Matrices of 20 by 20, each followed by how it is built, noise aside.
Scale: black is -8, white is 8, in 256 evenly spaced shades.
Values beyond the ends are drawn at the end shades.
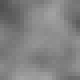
smooth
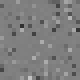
sparse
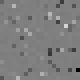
sparse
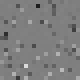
sparse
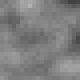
smooth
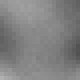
smooth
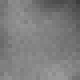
smooth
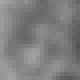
smooth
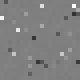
sparse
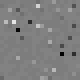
sparse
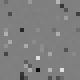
sparse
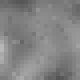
smooth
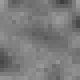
smooth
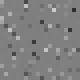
sparse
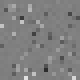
sparse
